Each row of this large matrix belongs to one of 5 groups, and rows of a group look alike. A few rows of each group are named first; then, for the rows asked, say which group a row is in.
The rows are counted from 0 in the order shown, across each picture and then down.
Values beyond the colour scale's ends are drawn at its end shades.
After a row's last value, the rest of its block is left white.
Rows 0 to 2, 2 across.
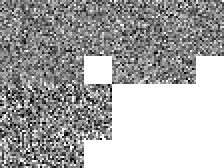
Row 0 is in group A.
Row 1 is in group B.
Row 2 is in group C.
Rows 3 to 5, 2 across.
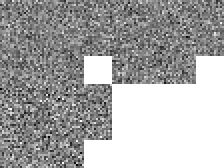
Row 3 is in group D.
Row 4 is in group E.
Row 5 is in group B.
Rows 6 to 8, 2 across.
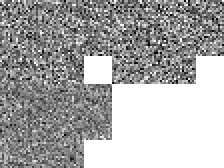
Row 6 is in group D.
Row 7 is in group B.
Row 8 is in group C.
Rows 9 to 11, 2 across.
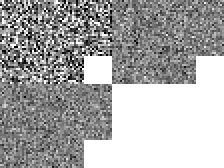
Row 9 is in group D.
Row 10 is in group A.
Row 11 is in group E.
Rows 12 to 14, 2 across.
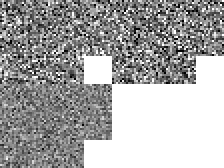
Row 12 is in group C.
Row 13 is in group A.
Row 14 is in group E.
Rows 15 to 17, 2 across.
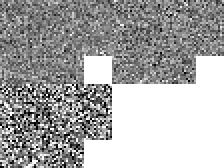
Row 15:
C
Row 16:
B
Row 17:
B
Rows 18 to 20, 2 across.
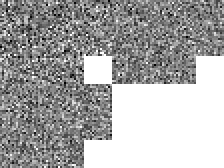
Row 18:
C
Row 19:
E
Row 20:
D
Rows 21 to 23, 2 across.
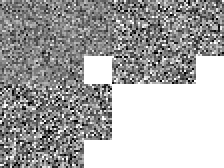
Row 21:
B
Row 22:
B
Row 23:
E
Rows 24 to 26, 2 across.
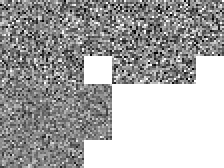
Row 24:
D
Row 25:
B
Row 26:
B
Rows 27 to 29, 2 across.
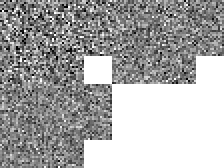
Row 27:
A
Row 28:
B
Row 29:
D
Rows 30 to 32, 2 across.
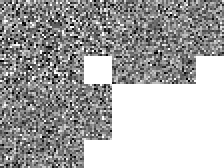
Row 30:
E
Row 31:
B
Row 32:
E
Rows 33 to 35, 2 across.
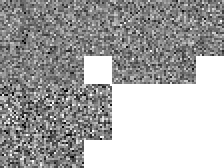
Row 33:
A
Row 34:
D
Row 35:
A
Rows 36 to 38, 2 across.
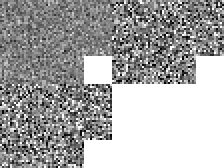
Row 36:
C
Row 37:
E
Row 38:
D
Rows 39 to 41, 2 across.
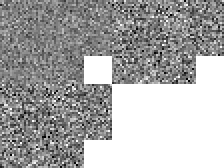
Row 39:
D
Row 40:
B
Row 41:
B
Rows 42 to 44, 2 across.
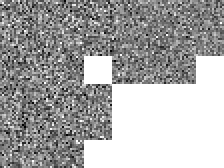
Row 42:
D
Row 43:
E
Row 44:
A
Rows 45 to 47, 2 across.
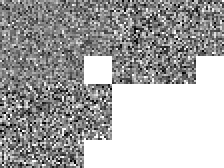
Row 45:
D
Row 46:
A
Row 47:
C
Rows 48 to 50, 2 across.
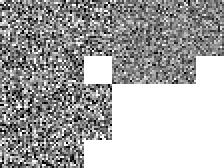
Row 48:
D
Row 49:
B
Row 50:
C
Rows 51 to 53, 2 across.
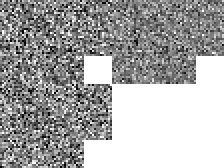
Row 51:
A
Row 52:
A
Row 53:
B
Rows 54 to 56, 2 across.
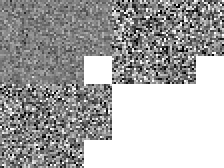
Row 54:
A
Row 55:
A
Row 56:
B
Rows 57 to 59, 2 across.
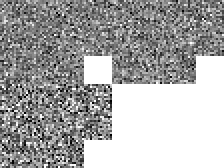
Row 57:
E
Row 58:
D
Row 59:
D
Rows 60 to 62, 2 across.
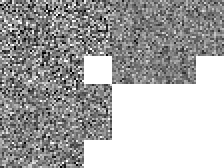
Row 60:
B
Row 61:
A
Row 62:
B
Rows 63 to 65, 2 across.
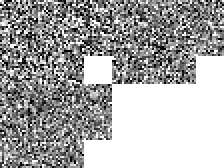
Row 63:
D
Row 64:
E
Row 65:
C
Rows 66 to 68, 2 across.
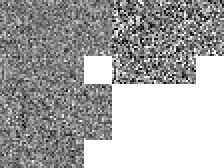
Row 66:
C
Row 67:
C
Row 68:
A
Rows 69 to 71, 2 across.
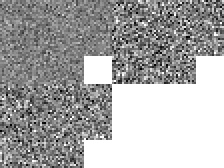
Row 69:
B
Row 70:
E
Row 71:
C
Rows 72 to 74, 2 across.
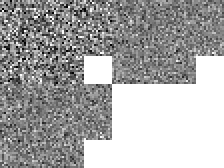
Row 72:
A
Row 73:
C
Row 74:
C
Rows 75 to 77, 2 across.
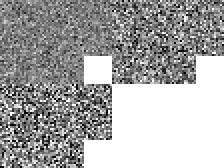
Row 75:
E
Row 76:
A
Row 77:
B
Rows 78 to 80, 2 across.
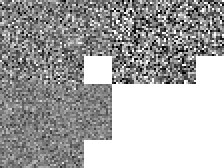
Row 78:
D
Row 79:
A
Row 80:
B
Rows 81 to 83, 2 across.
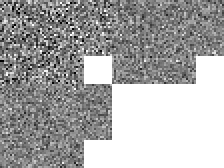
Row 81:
E
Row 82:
C
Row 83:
B
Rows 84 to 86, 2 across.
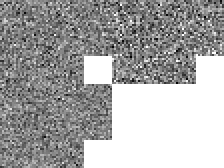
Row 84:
E
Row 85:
C
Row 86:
B
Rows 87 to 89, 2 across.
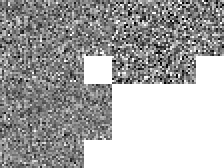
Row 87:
C
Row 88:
E
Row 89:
C
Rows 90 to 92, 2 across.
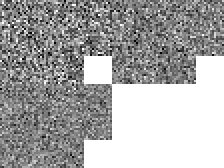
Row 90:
D
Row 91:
A
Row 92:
B
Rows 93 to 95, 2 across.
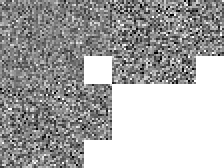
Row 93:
D
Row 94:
B
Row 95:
B
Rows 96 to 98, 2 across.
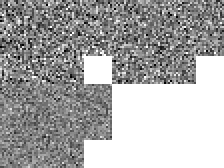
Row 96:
C
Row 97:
E
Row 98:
B
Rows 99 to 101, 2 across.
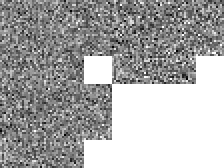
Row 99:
D
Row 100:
C
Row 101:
C
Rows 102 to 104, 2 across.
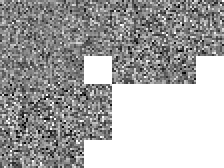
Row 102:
D
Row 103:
A
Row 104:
A
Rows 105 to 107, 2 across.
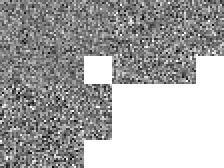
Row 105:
A
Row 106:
C
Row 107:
E
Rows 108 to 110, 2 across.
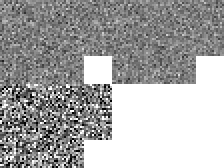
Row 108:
E
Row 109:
E
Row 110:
E
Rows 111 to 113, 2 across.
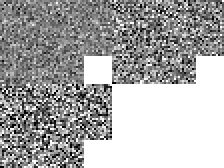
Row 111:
E
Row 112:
B
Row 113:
B
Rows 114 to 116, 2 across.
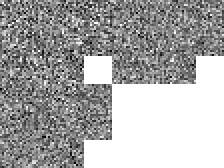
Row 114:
D
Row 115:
D
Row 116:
B
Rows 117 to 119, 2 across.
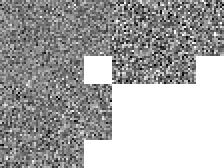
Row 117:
B
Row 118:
E
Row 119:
E
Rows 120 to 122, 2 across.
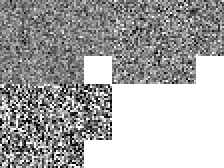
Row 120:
A
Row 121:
B
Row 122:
D
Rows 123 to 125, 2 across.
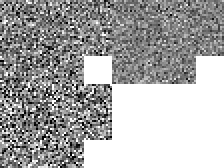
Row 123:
E
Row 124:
B
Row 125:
B
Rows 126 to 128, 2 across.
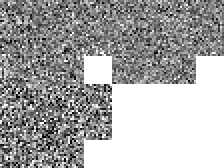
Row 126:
C
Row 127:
B
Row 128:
E
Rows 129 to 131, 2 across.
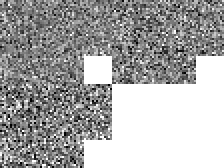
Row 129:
C
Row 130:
A
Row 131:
C
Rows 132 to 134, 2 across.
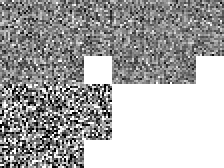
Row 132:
D
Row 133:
D
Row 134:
E
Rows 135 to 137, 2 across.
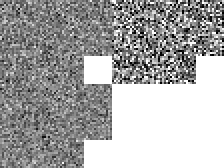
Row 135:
E
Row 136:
D
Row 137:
B
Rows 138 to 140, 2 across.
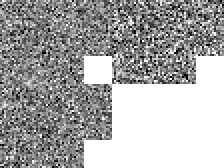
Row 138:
B
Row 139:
C
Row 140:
E
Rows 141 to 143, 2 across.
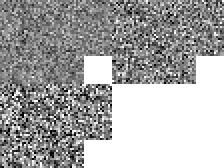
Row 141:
A
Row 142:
E
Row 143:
A
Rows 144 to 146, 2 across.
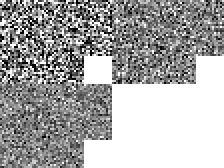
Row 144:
D
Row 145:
E
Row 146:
B
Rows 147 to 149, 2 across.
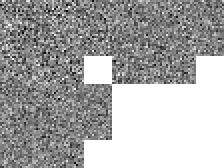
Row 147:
B
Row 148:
E
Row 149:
B
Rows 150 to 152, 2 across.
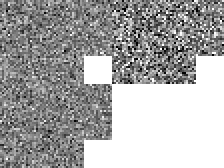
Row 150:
C
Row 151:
A
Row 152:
E
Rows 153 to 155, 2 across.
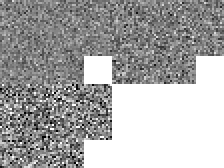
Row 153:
D
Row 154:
E
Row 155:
B
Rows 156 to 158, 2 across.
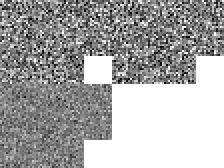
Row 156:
D
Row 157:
E
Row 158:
E
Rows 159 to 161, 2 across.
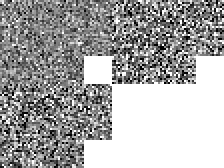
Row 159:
D
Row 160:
E
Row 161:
A
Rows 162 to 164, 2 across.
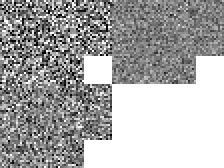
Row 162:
B
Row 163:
B
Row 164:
D
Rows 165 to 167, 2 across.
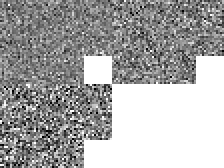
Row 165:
C
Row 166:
D
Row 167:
E
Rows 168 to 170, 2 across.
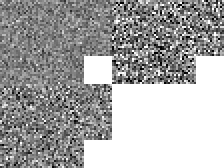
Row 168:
D
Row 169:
E
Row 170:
E
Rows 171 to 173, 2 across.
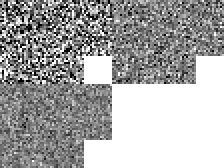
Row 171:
C
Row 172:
E
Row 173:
A
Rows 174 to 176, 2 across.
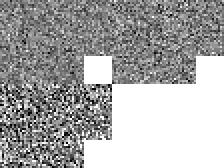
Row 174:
A
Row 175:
B
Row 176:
C
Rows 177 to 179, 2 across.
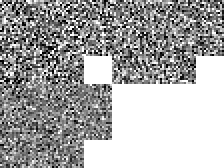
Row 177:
E
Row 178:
D
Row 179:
E
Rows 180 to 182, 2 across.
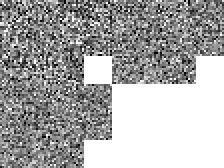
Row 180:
D
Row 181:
B
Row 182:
B
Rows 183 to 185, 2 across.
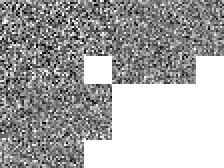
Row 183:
E
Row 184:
E
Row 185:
C
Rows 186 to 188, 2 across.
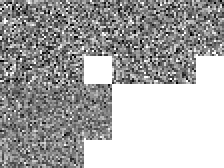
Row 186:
E
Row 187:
C
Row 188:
C
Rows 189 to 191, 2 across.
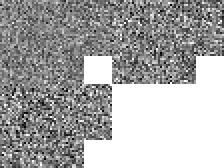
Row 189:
D
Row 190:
D
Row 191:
A
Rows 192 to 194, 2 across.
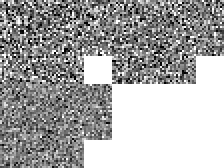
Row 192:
C
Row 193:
E
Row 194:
E
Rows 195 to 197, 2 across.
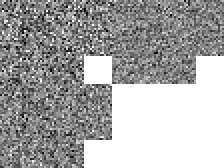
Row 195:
A
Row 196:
B
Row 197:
A
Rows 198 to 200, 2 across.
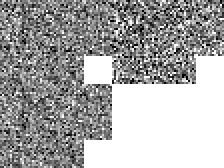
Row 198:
A
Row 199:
C
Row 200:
A
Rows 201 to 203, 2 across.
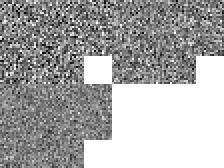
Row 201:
E
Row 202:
D
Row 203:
E
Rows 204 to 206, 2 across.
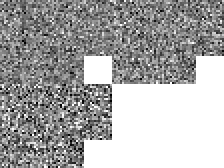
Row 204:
A
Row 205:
D
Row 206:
D
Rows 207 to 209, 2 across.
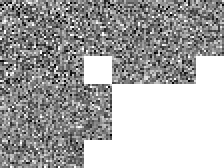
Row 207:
E
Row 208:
B
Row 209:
D
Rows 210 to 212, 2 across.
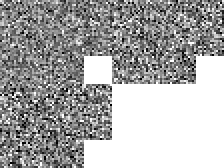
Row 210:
D
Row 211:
D
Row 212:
A
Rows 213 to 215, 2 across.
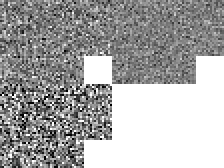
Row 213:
C
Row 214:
E
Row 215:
A
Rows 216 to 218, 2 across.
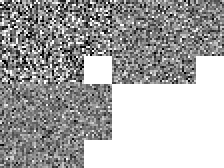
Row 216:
D
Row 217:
B
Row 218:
E
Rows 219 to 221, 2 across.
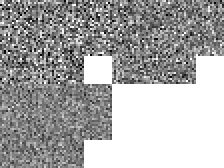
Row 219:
D
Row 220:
C
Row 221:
D
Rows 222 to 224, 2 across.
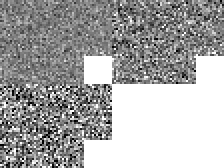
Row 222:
C
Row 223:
C
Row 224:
E
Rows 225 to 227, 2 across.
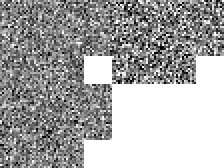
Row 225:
D
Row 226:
E
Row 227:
E
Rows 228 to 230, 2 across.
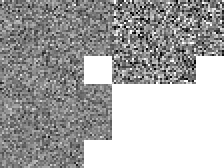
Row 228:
B
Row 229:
D
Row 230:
B
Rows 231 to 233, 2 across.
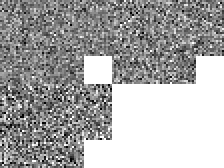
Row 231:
A
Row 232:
D
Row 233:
C
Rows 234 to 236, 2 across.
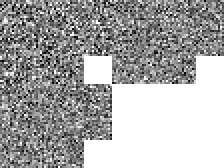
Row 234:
E
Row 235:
B
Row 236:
D
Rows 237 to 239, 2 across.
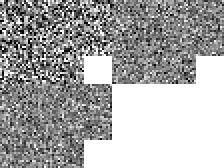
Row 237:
C
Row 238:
B
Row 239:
D
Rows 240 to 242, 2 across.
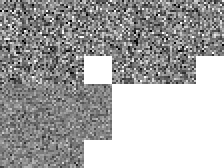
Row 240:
A
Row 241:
A
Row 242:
B
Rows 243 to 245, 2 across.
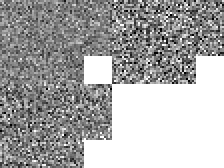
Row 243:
D
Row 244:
B
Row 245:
C
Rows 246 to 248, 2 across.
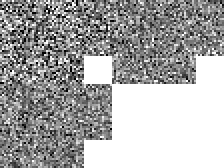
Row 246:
B
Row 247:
C
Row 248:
A
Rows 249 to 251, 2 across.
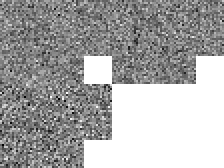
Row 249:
B
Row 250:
A
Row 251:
E
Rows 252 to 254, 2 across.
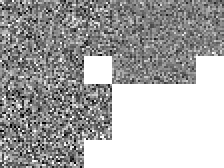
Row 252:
D
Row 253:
C
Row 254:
C
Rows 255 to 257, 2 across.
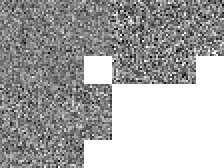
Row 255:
A
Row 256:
C
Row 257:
D
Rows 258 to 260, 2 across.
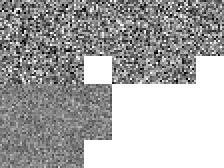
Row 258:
A
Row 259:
B
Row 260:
D
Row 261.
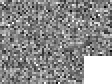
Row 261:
D
